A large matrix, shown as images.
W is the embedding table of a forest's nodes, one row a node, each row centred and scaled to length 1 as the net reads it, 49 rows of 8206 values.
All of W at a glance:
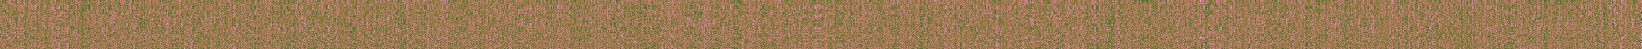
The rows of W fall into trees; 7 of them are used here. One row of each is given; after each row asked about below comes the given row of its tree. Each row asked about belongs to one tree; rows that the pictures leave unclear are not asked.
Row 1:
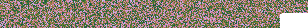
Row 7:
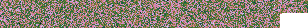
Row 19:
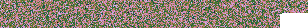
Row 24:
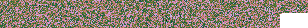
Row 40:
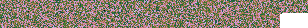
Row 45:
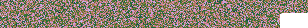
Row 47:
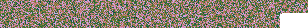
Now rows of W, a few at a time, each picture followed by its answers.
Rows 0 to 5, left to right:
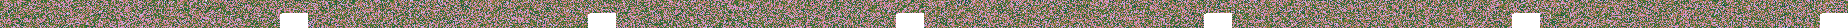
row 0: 1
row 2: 47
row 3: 1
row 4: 40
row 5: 7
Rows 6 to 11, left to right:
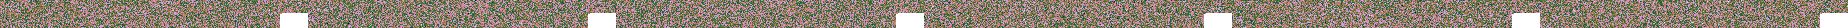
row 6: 7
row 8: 7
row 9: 45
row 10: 1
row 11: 47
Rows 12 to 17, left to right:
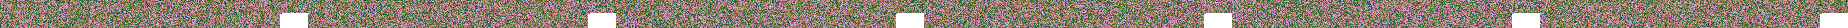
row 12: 40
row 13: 40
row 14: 47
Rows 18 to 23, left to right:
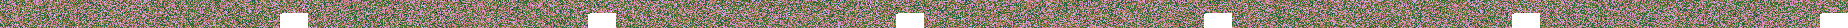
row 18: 19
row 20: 24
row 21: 1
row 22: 19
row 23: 24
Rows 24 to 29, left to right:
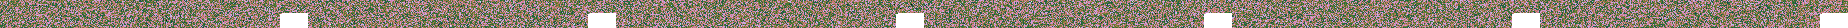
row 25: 45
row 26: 24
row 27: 7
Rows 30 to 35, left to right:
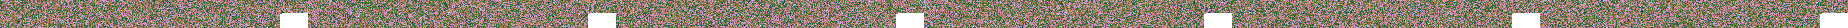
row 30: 1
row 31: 7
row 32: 24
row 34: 47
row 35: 45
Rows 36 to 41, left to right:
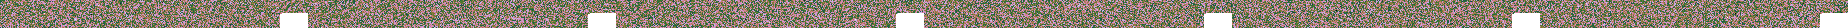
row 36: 47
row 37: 1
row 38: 1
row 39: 7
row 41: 24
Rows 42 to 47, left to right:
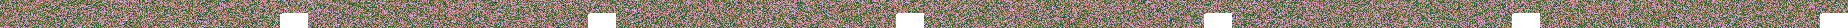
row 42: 19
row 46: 7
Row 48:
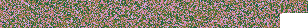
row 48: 7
